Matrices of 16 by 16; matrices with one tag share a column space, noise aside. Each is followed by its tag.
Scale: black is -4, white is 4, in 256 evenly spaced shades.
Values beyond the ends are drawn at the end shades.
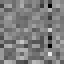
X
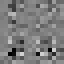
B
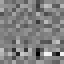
B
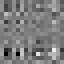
B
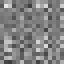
X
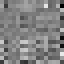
X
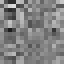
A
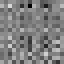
X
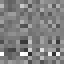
B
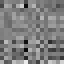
X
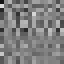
A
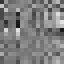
A
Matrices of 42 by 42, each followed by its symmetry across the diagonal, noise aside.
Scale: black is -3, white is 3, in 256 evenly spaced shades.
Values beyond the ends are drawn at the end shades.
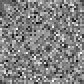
symmetric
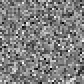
antisymmetric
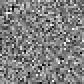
antisymmetric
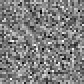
antisymmetric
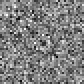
symmetric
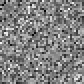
symmetric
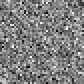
antisymmetric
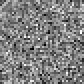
symmetric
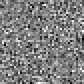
antisymmetric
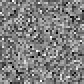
symmetric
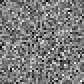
symmetric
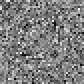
symmetric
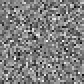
antisymmetric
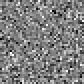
antisymmetric
